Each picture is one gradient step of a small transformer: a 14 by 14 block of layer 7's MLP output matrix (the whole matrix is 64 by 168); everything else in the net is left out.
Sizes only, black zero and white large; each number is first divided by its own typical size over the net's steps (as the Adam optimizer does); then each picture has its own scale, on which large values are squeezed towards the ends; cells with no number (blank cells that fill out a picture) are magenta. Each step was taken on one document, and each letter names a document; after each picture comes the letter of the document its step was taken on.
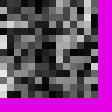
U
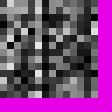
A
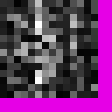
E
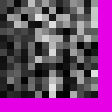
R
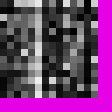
A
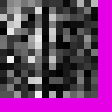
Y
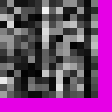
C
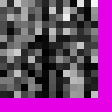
A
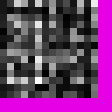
E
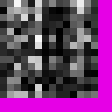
Y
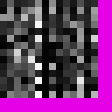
Y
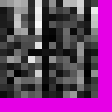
Y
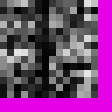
U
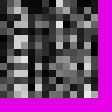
U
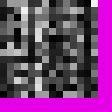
E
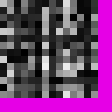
C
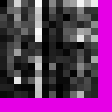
Y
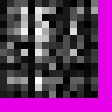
E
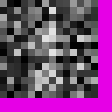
R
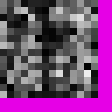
U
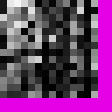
A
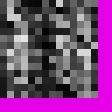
U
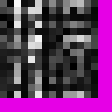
Y
